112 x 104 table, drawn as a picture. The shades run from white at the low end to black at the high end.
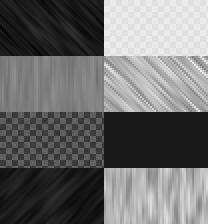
It is made of 4 by 2 panels. Panel 1,1: very high, slanting down to the right, faint in contrast. Panel 1,2: very low, checkered, faint in contrast. Panel 2,1: middling, streaked downward, faint in contrast. Panel 2,2: low, slanting down to the right. Panel 3,1: high, checkered. Panel 3,2: very high, flat. Panel 4,1: very high, slanting up to the right, faint in contrast. Panel 4,2: low, streaked downward.
